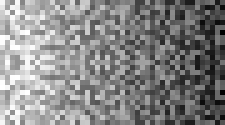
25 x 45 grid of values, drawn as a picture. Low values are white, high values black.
Mirror symmetry: top to bottom. Odd rows or columns: none. Slope: up to the right. Grain: fine. Average level on the scale: 50%.
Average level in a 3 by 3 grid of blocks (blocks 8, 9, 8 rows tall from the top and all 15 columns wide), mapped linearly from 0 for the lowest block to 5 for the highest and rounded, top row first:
0 3 5 | 0 3 5 | 0 3 5
